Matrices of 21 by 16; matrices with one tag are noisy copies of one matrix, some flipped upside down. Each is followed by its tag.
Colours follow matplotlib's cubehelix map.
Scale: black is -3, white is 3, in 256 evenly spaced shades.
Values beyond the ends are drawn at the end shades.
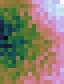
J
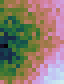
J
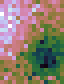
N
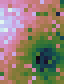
N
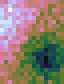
N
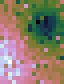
N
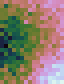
J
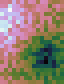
N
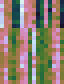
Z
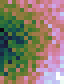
J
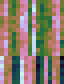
Z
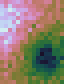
N
